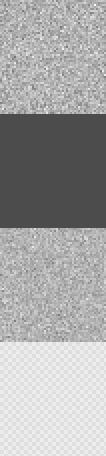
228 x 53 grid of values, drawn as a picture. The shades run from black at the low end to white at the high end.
It is made of 4 by 1 panels. Panel 1,1: high, fine-grained. Panel 2,1: low, flat. Panel 3,1: high, fine-grained. Panel 4,1: very high, checkered, faint in contrast.
